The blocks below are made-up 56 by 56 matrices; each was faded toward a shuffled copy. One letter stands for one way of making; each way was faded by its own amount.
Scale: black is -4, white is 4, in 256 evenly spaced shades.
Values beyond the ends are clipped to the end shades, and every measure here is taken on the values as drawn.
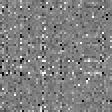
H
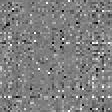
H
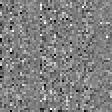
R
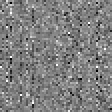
R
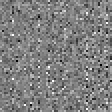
R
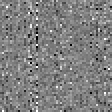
R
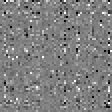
H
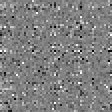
H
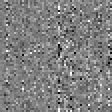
R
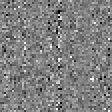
R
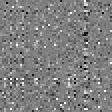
H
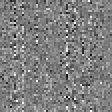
R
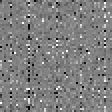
H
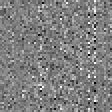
R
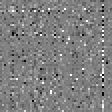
H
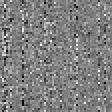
R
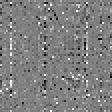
H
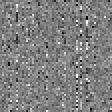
R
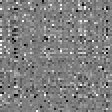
H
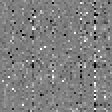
H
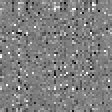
H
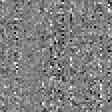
R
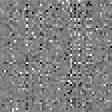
H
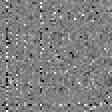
H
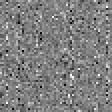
R
